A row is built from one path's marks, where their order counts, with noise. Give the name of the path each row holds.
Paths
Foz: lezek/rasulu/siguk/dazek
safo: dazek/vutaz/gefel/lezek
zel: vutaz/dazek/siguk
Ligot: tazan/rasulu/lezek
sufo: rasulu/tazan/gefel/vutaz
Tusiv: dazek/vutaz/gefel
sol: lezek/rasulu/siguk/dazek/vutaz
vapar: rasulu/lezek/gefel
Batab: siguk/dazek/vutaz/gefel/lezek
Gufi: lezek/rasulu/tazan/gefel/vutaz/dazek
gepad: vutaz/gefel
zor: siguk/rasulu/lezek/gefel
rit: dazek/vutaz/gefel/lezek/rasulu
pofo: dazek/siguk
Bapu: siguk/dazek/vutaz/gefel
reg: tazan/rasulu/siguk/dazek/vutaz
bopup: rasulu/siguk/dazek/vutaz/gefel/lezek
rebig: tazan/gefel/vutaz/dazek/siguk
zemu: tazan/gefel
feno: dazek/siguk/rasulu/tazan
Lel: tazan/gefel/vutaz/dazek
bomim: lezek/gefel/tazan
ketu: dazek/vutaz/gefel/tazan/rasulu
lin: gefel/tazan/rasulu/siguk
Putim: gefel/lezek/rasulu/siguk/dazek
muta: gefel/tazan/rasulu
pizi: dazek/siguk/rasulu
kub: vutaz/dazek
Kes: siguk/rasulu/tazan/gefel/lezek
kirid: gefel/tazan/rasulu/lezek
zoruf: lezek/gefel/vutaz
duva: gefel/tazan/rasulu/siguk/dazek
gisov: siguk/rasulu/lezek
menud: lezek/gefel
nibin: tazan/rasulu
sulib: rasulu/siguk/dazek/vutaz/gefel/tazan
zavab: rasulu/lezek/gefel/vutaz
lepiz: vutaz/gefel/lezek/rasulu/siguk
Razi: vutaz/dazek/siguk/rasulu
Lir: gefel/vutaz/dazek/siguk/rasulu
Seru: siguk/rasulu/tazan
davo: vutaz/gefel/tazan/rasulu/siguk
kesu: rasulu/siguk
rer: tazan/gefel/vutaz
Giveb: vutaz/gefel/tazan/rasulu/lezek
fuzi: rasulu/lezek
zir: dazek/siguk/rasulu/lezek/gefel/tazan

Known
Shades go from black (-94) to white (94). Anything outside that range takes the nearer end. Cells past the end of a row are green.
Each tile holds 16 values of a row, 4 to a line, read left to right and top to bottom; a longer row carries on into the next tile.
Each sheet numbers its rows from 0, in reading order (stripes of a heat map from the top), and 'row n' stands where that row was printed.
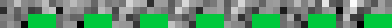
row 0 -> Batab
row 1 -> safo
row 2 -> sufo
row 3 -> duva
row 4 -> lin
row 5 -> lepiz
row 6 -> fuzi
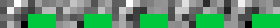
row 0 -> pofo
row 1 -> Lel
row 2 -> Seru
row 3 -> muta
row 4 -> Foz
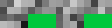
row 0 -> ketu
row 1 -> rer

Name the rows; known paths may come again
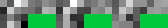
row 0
kub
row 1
kesu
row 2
lin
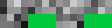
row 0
zor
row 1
Lel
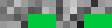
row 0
rebig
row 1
kirid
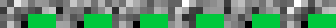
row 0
zel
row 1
bopup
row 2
Tusiv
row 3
Seru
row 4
Putim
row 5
pofo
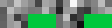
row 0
rer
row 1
gisov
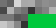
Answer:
sulib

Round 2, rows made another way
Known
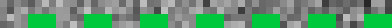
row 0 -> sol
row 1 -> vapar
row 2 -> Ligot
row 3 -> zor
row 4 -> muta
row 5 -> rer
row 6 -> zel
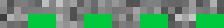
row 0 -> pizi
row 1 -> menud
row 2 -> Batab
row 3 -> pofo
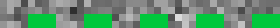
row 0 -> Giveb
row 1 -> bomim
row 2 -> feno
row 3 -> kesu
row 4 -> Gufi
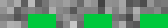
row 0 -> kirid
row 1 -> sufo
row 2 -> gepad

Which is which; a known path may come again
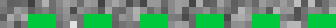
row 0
Razi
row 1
sufo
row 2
Bapu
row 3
Giveb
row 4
reg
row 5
kirid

